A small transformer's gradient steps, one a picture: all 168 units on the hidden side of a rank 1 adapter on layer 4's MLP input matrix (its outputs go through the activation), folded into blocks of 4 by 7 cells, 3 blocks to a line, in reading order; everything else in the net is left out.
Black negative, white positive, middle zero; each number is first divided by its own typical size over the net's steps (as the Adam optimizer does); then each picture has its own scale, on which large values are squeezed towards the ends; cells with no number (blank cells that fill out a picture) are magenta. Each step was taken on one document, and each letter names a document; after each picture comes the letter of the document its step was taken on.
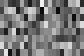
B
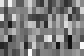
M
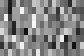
B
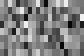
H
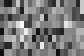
B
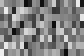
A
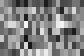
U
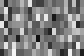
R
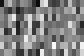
B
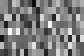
R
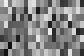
R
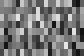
R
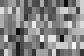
A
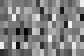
A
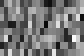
M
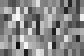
A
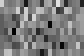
H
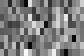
M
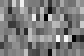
M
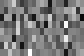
M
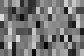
R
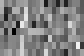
H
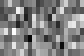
H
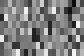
R
